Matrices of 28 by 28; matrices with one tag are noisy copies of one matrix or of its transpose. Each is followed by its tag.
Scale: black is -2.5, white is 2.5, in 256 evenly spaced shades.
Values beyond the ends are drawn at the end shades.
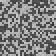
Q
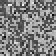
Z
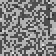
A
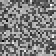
Q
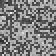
Z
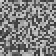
A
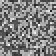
A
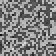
A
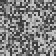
Z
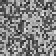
Z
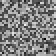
Q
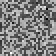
A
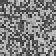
Z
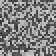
A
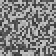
A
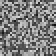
A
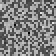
Q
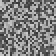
Q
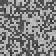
Z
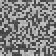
A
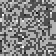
A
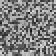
A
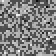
Q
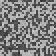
A
